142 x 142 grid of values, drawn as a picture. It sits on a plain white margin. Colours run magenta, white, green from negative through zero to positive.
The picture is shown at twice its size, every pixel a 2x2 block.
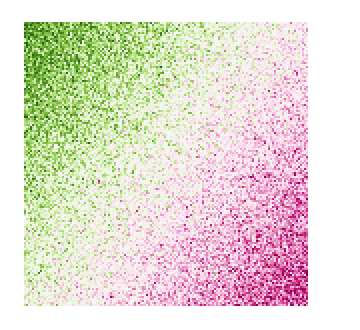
The field climbs toward the top left. The values follow a bell shape. The ninth with the lowest average is the bottom right. The halves do not mirror each other. The top left is the ninth with the highest average. No regular stripes run through it. Fine speckle covers the field.
